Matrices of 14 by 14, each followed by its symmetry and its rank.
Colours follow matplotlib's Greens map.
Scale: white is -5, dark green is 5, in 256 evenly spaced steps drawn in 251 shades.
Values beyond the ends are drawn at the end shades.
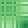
symmetric, rank one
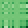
symmetric, rank one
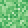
symmetric, full rank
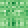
neither, rank two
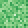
symmetric, full rank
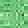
neither, rank two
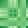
symmetric, rank one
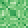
symmetric, rank three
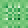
symmetric, rank one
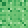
symmetric, rank three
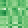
neither, rank two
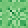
symmetric, rank three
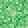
symmetric, full rank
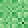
symmetric, rank three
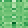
neither, rank two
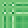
symmetric, rank one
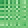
symmetric, rank one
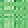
neither, rank two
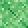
symmetric, full rank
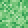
symmetric, full rank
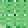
neither, rank two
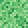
symmetric, full rank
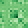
symmetric, rank three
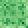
symmetric, rank three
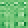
neither, rank two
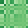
symmetric, rank one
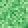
symmetric, full rank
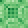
symmetric, rank three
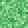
symmetric, full rank
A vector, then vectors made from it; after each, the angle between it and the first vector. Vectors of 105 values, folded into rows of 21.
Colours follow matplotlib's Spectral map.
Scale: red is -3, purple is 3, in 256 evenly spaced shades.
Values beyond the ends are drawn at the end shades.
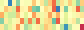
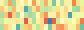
partly opposed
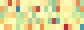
nearly opposite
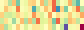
nearly parallel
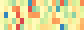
partly aligned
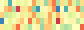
nearly parallel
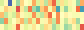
nearly parallel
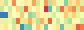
orthogonal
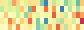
orthogonal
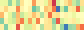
nearly parallel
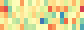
orthogonal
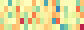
nearly parallel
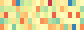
orthogonal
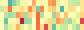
partly aligned
